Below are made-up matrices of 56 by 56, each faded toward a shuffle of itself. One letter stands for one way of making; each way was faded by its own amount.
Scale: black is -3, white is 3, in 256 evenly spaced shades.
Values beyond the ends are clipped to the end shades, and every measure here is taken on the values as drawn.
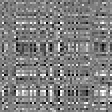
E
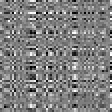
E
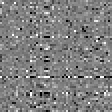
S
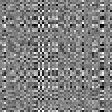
E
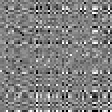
E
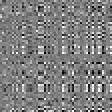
E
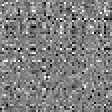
S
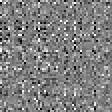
S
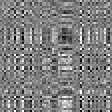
E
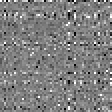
S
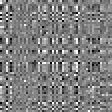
E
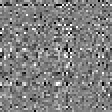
S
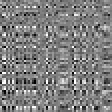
E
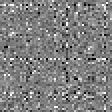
S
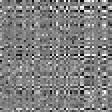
E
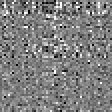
S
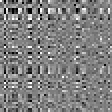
E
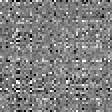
S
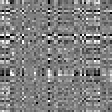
E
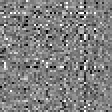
S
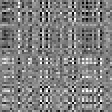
E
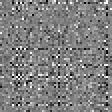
S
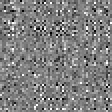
S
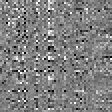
S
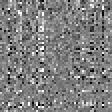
S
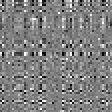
E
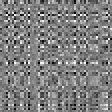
E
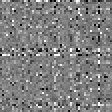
S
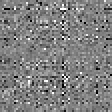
S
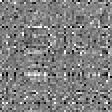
S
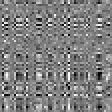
E
